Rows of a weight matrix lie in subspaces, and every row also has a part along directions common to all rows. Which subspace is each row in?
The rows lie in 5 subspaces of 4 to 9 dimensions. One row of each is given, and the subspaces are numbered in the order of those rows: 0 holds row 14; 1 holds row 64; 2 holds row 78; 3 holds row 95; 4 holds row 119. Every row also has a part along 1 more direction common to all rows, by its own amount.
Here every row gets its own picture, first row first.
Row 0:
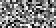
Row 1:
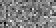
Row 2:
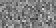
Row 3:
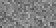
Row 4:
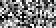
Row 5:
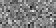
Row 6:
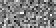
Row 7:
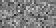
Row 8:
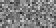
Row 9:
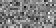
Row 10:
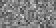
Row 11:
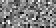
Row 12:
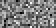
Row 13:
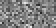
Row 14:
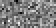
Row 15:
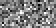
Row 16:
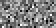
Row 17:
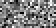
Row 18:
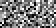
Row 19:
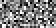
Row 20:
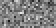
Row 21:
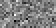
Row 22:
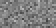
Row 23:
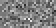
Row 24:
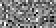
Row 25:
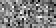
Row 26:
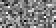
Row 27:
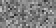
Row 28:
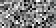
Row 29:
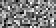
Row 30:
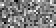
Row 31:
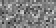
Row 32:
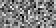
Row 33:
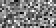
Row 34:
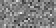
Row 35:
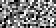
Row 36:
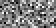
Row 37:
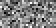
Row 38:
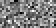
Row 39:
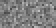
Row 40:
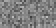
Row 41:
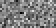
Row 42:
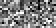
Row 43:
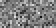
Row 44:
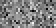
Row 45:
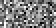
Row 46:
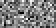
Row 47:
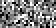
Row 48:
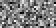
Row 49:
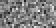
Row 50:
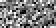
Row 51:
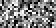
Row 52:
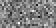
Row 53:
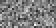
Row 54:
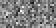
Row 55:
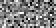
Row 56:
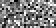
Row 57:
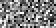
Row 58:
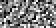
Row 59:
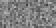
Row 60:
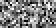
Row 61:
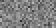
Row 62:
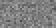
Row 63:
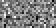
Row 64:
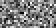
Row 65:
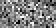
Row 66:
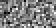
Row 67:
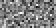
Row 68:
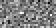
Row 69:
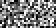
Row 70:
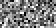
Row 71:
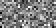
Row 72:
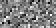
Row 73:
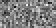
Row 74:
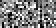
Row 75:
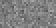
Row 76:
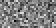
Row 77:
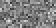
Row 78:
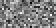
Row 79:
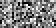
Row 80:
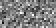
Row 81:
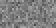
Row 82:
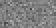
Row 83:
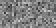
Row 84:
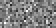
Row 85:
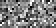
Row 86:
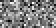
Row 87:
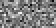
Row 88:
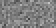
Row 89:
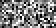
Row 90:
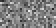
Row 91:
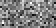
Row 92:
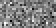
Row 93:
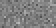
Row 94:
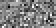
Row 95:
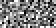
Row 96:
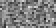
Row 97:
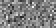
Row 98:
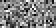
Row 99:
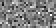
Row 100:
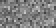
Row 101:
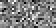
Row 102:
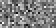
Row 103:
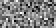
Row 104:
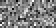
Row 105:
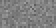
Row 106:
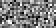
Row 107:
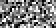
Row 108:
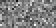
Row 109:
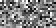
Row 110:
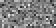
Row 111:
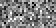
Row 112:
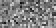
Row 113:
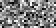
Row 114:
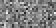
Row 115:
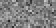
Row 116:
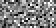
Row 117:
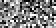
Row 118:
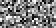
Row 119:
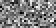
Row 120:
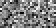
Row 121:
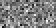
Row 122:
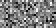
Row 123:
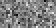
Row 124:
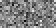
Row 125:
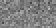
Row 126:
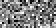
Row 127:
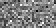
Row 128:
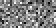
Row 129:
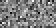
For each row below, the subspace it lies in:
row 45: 1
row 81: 3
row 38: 0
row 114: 1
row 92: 1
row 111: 0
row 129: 3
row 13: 2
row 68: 3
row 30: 0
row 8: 4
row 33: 0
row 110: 0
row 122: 1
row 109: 4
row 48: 4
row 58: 3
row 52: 0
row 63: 4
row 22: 1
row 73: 3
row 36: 4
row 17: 1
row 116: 2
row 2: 2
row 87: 4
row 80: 2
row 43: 3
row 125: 1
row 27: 2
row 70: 2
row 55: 2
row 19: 0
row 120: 1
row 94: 1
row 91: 1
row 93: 0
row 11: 3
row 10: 0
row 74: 0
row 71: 4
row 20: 0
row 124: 4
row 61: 4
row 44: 0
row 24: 1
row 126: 0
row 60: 2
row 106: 2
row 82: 1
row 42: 1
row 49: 3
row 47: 0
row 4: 2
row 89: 0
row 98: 1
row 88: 1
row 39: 3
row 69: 3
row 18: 1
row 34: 2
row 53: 3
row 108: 3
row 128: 1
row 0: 2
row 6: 4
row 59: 3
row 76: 2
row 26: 4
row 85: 3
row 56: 0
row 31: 2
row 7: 2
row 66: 3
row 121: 1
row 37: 2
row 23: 1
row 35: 3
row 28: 1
